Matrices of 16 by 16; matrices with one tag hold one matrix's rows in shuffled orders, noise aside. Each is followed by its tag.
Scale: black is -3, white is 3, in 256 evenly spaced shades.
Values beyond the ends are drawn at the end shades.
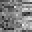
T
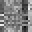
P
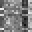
P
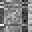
P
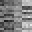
T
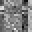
P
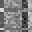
P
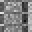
P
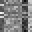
P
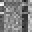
P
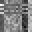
P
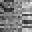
T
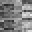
T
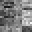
T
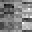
T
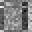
P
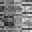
T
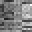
T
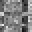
P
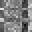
P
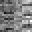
T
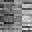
T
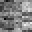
T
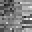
T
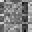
P
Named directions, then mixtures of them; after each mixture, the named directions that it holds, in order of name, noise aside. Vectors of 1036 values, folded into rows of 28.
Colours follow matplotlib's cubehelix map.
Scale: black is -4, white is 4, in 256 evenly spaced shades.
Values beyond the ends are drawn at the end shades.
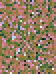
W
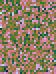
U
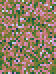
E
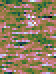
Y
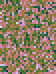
U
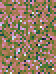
W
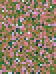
E, W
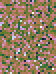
W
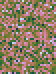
E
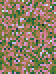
E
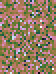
W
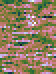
Y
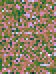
E, Y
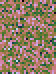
E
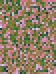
U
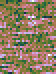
U, Y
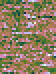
E, Y
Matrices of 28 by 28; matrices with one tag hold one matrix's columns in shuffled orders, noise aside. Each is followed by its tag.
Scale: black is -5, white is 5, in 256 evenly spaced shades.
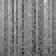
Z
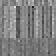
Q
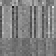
Q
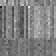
Q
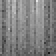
Z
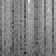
Z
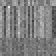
Q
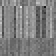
Q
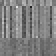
Q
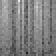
Z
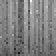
Z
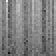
Z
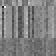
Q
